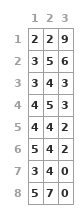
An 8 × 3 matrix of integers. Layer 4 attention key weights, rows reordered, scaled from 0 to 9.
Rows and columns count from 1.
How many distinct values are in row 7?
3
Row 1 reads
2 2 9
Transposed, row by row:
2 3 3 4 4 5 3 5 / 2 5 4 5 4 4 4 7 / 9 6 3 3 2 2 0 0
